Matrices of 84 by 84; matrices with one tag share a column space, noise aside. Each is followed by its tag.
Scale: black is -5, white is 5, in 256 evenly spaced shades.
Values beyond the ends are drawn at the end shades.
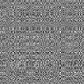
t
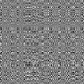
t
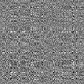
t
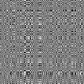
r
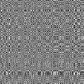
r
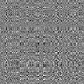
t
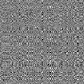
t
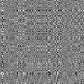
r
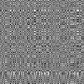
r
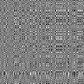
r
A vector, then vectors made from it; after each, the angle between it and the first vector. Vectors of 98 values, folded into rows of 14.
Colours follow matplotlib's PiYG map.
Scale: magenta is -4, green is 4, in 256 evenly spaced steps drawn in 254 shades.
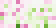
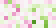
partly aligned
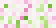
partly aligned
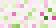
partly aligned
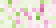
partly opposed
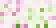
nearly parallel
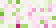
nearly opposite
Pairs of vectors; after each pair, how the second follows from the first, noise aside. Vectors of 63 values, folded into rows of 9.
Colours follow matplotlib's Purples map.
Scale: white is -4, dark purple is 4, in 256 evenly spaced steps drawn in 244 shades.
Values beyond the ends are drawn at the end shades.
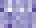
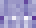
reversed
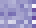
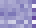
copied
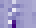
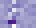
sign-scrambled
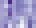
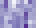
reversed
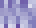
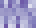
copied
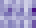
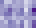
copied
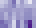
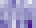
copied
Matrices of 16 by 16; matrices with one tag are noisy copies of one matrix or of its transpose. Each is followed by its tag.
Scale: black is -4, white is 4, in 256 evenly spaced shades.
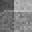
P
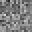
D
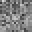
D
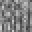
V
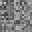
D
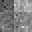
P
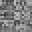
D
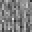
V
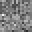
D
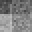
P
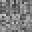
D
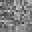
D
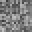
D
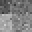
P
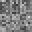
D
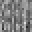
V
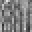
V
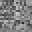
D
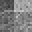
P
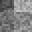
P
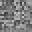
D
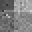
P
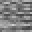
V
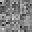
D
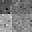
P
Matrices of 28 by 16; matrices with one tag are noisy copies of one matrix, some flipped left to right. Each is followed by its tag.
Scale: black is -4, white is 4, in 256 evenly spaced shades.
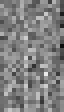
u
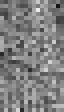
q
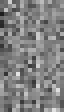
u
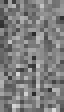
u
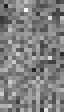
q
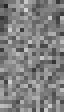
q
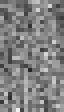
q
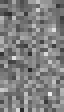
q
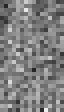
q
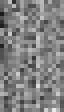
u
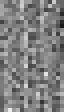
u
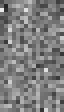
q
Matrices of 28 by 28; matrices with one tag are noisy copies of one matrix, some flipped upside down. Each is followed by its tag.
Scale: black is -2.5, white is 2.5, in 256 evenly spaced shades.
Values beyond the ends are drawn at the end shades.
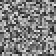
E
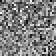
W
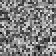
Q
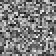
E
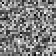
Q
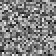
E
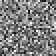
W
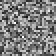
E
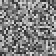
W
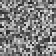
Q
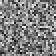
W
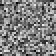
E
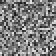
W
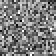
W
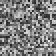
Q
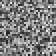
Q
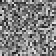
W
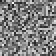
W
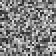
Q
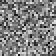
W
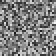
W
